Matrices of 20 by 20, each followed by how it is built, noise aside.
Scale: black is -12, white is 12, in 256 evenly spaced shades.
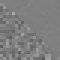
lower triangular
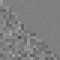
lower triangular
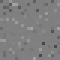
sparse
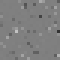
sparse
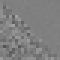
lower triangular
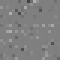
sparse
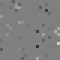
sparse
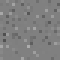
sparse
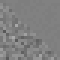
lower triangular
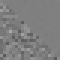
lower triangular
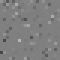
sparse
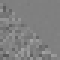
lower triangular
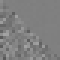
lower triangular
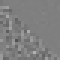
lower triangular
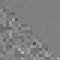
lower triangular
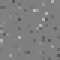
sparse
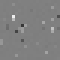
sparse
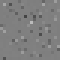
sparse
